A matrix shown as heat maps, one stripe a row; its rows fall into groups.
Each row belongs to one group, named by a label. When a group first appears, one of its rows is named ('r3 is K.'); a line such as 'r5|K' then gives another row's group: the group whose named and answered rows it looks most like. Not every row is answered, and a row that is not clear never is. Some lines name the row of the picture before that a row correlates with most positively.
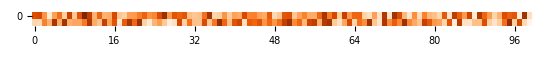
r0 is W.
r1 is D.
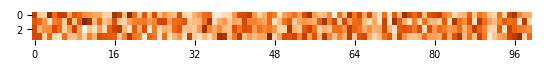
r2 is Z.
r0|Z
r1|W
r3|D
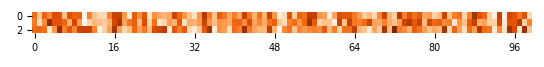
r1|Z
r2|W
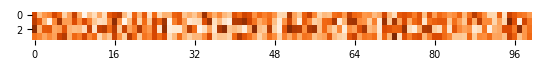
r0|Z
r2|D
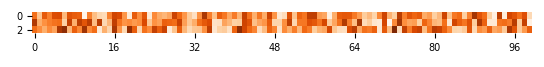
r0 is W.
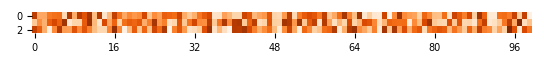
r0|W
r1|D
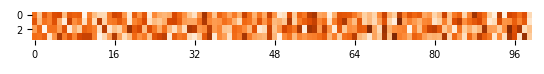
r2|D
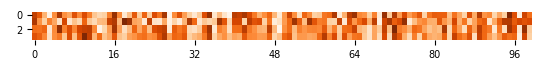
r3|W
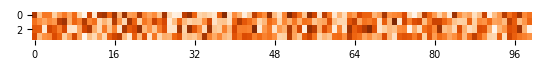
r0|D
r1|Z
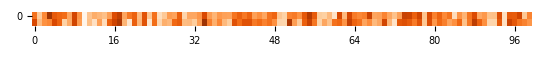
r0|Z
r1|Z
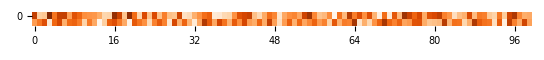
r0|Z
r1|W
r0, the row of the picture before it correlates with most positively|0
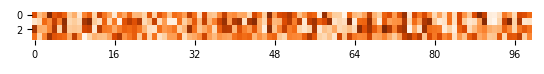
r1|D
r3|Z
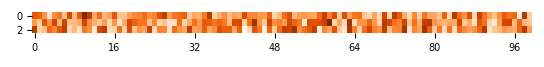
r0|W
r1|D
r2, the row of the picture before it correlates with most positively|0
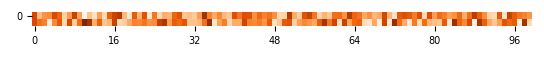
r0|Z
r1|W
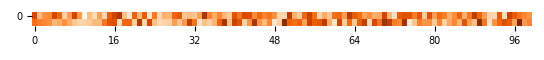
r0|Z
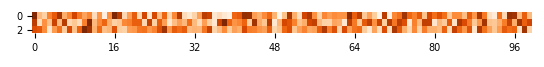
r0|Z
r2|W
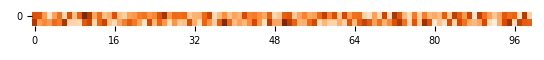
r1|D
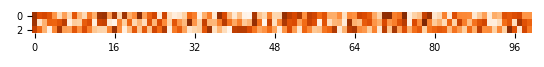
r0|D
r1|D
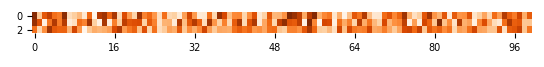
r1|D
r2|Z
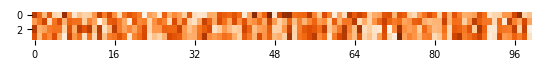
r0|D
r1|W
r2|W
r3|W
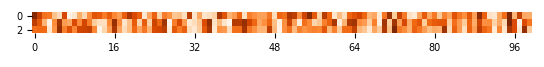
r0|D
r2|W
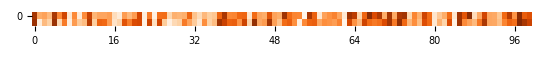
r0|D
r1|D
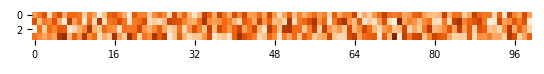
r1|W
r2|D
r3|Z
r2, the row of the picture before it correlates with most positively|0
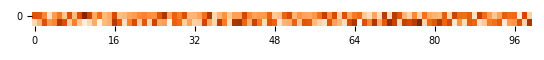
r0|W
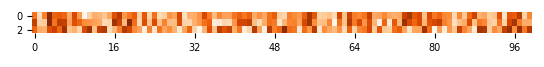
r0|Z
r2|D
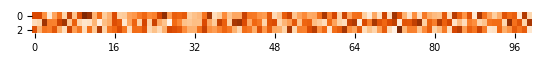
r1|Z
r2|W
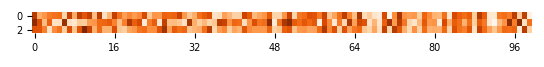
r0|W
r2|W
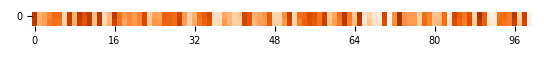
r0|W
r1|W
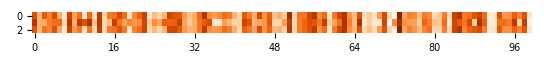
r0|W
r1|W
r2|W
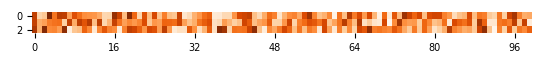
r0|Z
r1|W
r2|D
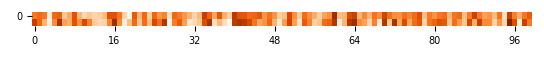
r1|Z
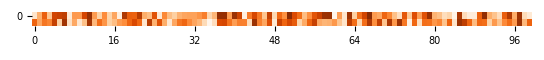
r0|D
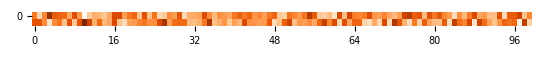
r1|W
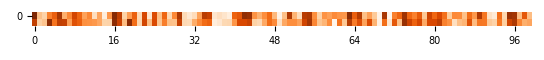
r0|Z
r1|Z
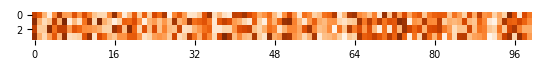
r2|Z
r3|D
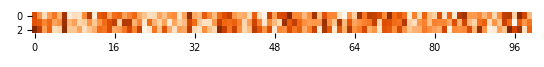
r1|D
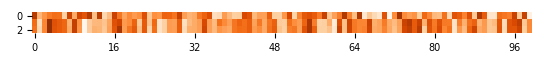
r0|W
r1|Z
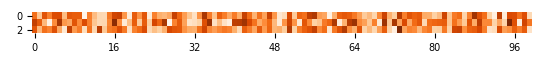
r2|W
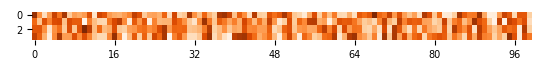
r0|D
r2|W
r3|Z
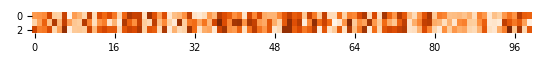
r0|D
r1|D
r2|D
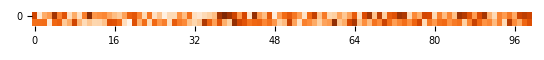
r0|D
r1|Z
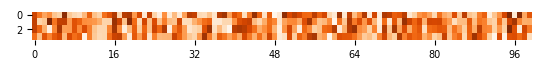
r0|D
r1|Z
